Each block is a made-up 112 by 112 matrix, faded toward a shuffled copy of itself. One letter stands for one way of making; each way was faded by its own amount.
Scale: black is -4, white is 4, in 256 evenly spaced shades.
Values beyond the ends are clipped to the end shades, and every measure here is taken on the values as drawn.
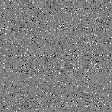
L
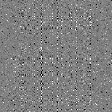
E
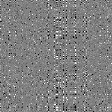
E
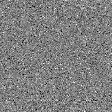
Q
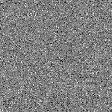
Q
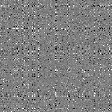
E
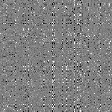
E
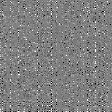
E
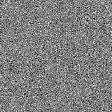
Q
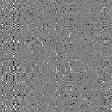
E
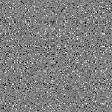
L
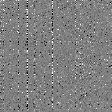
E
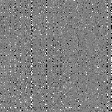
E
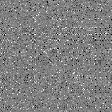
L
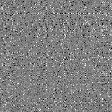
L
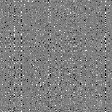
E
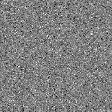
Q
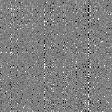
E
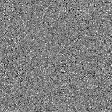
Q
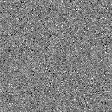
Q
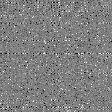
L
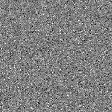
Q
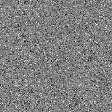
Q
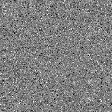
Q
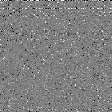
L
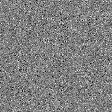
Q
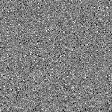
Q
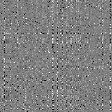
E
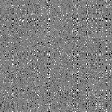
E
